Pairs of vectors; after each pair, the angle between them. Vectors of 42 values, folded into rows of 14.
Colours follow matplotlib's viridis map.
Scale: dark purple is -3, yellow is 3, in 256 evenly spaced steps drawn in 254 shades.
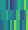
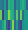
orthogonal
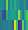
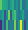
orthogonal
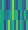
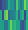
orthogonal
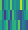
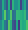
nearly opposite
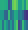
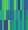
orthogonal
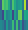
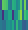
nearly parallel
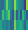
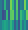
partly opposed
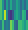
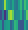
nearly opposite
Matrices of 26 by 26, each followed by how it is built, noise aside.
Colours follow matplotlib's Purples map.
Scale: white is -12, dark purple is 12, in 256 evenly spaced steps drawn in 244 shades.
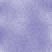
smooth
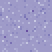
sparse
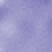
smooth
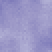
smooth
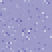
sparse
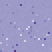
sparse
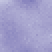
smooth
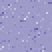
sparse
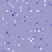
sparse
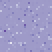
sparse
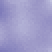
smooth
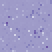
sparse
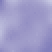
smooth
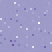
sparse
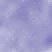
smooth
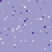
sparse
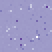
sparse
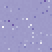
sparse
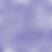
smooth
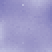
smooth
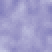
smooth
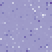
sparse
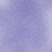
smooth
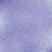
smooth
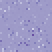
sparse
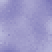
smooth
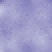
smooth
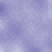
smooth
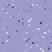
sparse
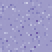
sparse
